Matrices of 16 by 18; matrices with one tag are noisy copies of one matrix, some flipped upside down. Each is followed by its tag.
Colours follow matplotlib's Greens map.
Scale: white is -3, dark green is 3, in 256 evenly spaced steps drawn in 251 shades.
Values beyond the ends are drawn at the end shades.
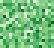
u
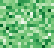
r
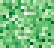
u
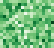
u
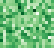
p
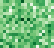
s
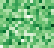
u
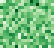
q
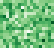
u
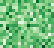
r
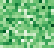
u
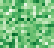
s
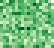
s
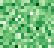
q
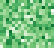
u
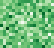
r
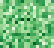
s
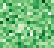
r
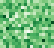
u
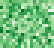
p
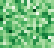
p
